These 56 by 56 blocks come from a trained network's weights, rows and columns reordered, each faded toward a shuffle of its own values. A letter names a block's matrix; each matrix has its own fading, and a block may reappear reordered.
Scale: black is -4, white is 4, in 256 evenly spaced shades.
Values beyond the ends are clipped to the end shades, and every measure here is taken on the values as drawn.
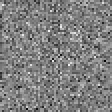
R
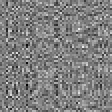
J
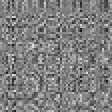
J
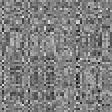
J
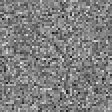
R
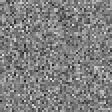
R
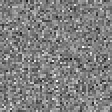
R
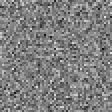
R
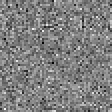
R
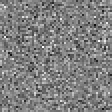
R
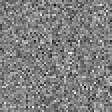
R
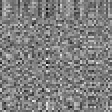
J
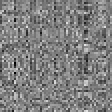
J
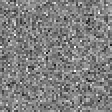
R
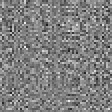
J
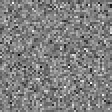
R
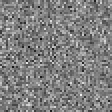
R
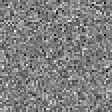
R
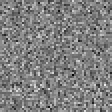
R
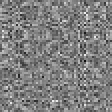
J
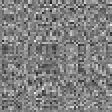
J
